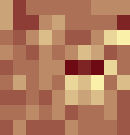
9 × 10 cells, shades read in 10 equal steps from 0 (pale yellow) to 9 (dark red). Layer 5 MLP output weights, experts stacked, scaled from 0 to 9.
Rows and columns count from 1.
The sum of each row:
47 52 38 44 56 32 44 49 53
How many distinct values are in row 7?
5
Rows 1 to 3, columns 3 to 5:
5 5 5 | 7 4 3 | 4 2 4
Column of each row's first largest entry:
2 10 2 3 6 1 1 6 1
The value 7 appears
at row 1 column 2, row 2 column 2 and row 2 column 3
